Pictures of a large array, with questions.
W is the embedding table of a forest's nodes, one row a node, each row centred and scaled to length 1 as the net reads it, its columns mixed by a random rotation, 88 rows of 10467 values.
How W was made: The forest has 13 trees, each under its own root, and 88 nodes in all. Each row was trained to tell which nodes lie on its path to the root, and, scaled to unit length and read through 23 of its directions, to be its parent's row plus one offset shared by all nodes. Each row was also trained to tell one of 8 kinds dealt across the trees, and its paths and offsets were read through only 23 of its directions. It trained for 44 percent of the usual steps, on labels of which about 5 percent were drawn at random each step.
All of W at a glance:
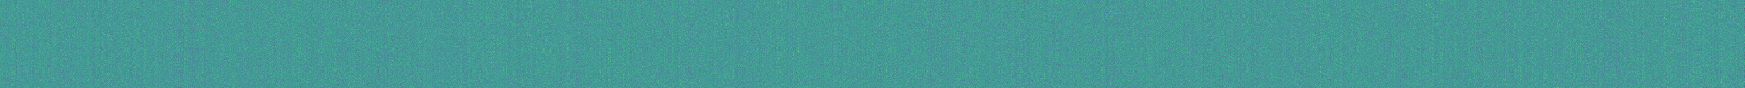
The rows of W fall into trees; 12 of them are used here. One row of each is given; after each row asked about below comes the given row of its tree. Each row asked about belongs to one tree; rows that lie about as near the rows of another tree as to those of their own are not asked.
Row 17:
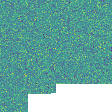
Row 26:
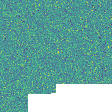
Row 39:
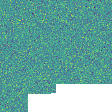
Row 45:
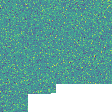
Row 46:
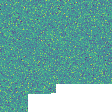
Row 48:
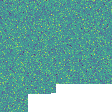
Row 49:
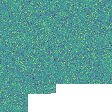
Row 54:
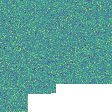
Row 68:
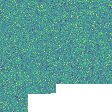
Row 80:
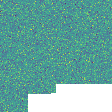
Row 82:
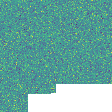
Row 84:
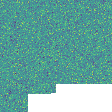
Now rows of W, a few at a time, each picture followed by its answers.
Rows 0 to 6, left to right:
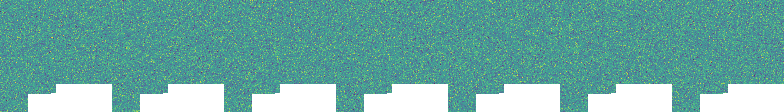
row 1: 54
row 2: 80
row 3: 80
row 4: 54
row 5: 48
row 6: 46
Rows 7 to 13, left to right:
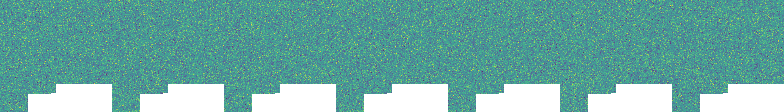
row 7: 49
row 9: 84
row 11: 46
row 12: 68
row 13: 45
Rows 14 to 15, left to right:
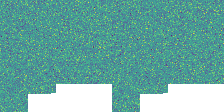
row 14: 17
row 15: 84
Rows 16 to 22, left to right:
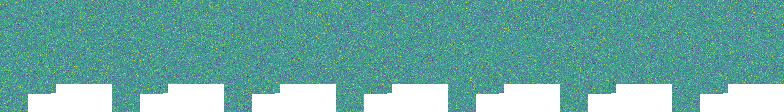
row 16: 46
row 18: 45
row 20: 48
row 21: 54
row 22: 26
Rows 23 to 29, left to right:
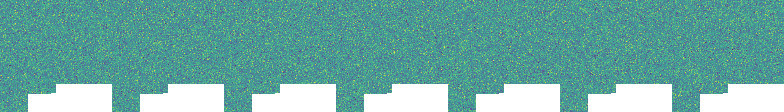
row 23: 17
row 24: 39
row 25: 39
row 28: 49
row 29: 45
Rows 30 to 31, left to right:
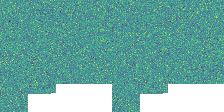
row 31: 82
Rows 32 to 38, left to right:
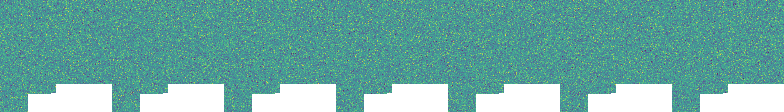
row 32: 48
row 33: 45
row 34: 49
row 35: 17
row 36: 82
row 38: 48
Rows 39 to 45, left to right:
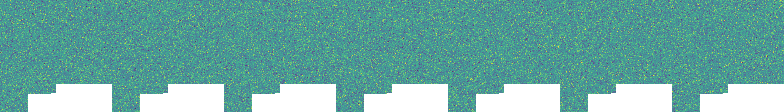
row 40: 54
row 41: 68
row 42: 45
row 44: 48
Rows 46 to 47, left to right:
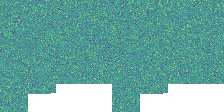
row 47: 48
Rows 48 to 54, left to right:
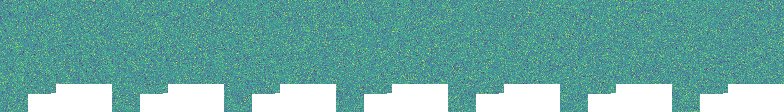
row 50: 49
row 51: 48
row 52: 80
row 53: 45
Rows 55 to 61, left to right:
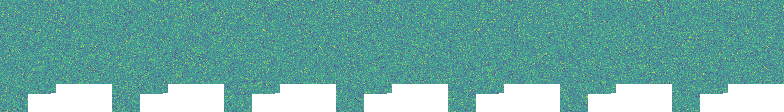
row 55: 80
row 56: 54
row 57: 80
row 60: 49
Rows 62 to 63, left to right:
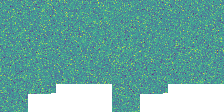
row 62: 17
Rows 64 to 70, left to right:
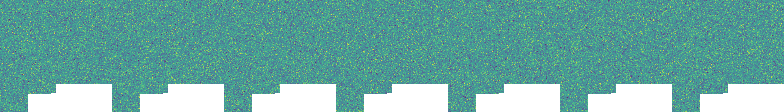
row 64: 49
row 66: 80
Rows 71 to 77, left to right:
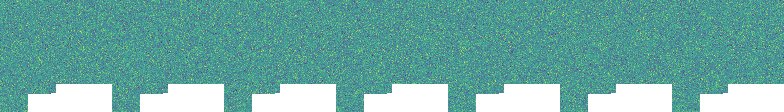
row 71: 54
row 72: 54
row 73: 17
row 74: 39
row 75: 54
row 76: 26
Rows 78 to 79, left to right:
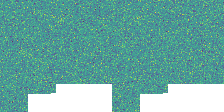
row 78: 39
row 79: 80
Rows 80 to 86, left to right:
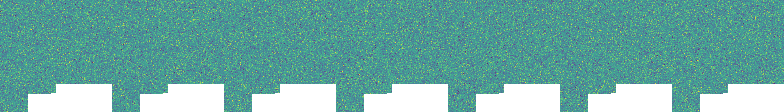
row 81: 45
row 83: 49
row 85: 80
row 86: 26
